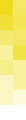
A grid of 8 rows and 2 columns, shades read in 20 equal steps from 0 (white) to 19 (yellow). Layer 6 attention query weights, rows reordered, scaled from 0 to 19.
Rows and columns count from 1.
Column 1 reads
19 17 12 8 10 5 5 0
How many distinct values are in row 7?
2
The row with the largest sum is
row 1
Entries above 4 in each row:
2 2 2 2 2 2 1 0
